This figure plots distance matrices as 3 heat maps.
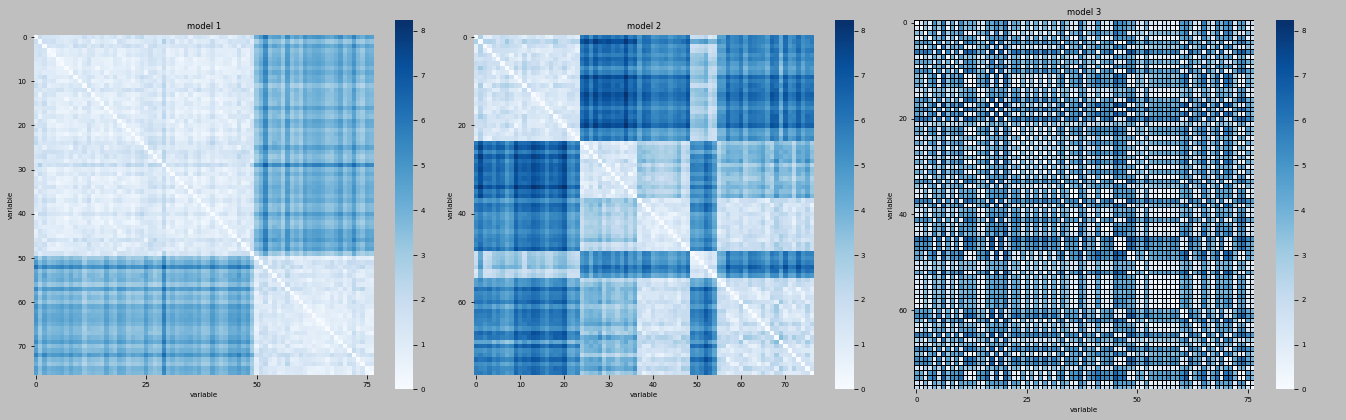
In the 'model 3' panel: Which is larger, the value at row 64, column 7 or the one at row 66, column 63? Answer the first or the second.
the second
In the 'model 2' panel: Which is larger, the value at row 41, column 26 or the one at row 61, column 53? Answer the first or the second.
the second
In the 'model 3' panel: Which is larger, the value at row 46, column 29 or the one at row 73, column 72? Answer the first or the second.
the first
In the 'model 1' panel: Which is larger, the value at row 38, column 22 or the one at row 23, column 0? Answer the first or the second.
the second
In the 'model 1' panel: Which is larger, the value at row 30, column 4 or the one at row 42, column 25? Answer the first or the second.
the second
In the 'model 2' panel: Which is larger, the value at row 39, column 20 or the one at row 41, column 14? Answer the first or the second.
the first
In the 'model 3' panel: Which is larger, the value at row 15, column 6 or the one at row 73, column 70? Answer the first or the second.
the second
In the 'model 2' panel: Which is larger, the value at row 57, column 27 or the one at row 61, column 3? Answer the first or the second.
the second
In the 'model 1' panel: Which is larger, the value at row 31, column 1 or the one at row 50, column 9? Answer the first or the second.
the second
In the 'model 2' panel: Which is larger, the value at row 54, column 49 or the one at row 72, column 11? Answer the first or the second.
the second
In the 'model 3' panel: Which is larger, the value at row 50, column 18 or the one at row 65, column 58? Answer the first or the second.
the second
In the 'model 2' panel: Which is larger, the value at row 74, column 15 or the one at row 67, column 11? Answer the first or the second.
the second
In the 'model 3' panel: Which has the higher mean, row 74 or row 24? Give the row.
74
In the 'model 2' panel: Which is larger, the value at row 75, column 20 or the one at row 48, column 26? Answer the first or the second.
the first
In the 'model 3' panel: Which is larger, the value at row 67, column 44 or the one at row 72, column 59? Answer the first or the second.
the first
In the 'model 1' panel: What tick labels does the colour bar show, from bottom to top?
0, 1, 2, 3, 4, 5, 6, 7, 8
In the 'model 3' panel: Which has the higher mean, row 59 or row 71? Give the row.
71
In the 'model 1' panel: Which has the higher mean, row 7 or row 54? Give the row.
54
